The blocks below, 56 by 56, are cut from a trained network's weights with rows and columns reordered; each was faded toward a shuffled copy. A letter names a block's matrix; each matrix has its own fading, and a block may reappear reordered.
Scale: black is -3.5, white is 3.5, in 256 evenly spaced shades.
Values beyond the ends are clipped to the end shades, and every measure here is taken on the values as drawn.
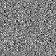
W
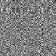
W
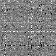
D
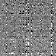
D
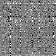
D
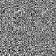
W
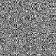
W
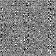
D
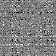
D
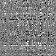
D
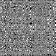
D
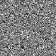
W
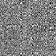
W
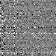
D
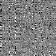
D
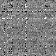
D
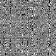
D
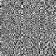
W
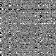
D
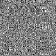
W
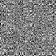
W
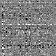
D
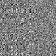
W
